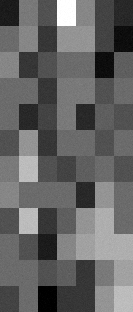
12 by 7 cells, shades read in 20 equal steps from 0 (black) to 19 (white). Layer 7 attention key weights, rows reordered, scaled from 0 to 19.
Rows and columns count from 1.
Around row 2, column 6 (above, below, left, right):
5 1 11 1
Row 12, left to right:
5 8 0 4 4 11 14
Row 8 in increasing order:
3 8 8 8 8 10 11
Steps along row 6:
up down up same down up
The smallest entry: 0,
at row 12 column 3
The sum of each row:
54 50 44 52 41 51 55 56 63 64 54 46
